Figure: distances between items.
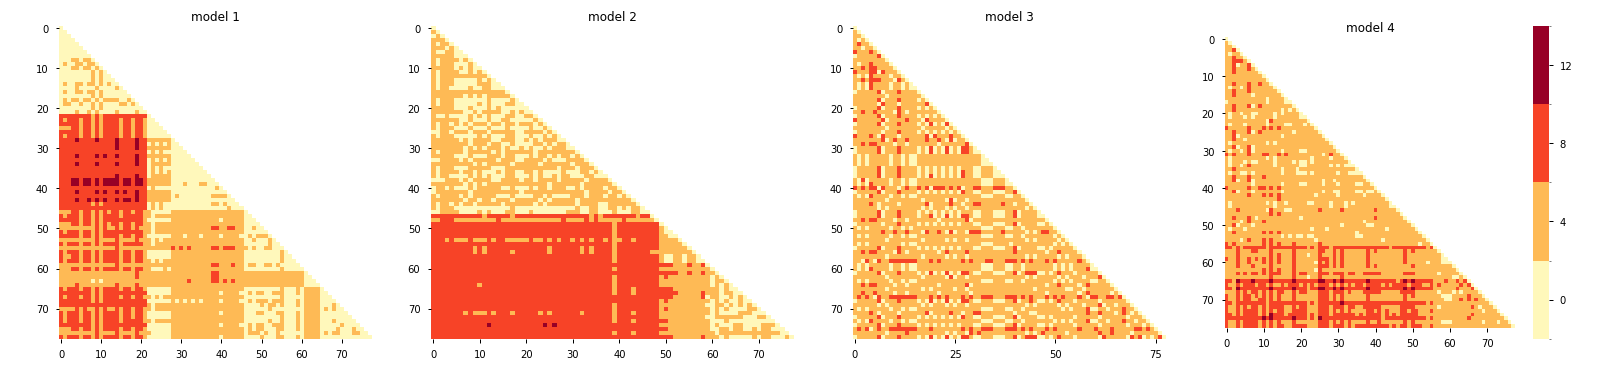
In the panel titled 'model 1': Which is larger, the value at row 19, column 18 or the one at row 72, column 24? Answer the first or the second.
the first
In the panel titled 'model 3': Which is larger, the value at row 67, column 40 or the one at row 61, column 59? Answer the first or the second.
the first
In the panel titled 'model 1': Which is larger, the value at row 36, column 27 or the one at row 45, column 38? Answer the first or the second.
the first
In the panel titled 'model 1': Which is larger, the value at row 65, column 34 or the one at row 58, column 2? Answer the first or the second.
the second
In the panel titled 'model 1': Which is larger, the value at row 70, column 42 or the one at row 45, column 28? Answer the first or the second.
the first
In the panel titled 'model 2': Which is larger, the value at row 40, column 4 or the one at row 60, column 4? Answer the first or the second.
the second
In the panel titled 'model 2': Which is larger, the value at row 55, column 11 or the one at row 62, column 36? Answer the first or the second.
the second
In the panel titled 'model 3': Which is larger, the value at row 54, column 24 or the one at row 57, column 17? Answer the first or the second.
the first
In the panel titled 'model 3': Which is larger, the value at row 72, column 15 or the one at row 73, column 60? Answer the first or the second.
the first
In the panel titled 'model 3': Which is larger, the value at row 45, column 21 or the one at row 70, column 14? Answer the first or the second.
the first
